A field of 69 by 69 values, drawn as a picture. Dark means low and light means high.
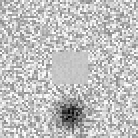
Slope: none. Stripes: none. Ninth with the lowest average: bottom middle. Calmest part: centre. Mirror symmetry: none. Odd patch: calmer, in the centre. Dips: one, in the bottom middle.
